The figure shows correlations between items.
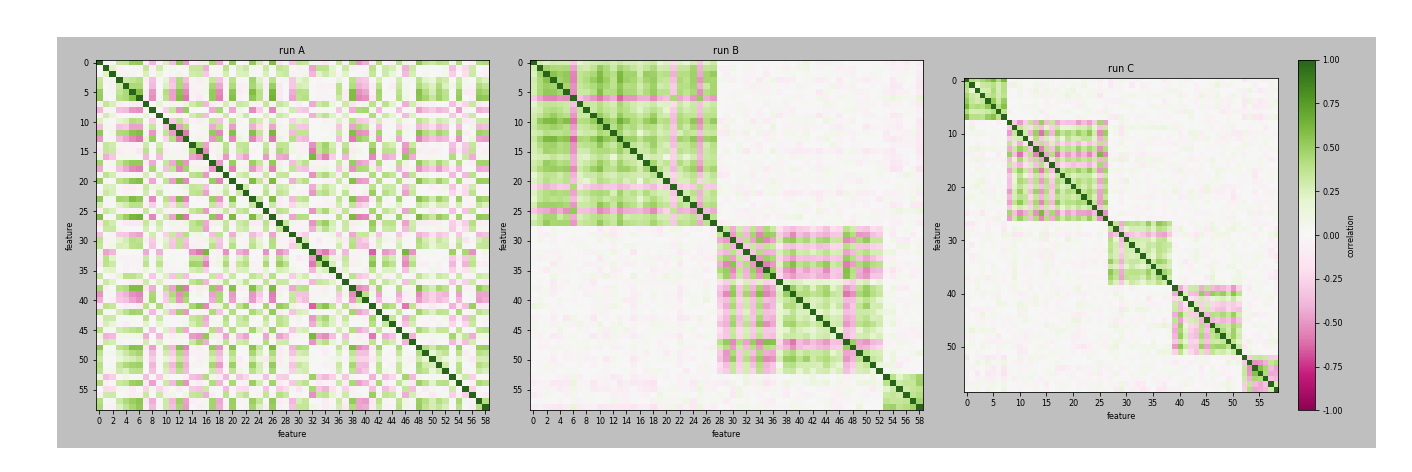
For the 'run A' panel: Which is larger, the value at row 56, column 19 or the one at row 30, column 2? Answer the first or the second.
the first
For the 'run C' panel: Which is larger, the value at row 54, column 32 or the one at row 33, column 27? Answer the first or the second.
the second
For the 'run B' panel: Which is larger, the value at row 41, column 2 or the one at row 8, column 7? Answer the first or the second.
the second
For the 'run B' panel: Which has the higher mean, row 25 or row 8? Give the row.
8
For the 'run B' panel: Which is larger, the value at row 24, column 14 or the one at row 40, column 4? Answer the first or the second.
the first
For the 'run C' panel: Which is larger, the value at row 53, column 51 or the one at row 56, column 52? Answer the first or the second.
the second
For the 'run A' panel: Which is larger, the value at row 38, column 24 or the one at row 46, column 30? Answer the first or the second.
the first
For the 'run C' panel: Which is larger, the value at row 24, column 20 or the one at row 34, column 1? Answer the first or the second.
the first
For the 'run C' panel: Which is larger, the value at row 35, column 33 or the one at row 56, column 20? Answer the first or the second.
the first
